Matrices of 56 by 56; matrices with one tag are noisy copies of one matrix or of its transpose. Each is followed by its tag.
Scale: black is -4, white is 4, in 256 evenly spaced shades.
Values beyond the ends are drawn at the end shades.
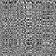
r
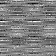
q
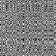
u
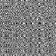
u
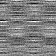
q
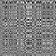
r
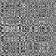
r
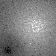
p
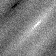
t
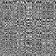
r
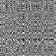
u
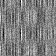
q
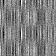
q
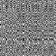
u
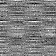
q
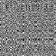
u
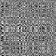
r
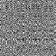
u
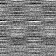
q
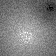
p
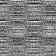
q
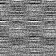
q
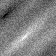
t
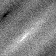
t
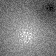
p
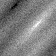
t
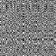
u
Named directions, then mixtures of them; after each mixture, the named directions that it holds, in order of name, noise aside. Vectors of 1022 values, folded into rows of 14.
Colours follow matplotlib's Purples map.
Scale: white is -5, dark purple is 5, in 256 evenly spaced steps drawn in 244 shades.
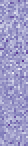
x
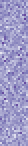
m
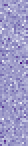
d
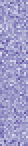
d, m, x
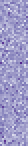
d, m, x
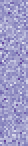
d, m, x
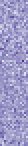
d, x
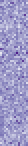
m, x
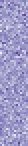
m, x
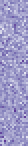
d, x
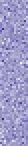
d, m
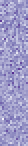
d, x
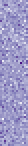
d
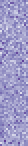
d, m, x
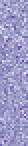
d, m, x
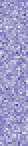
m, x
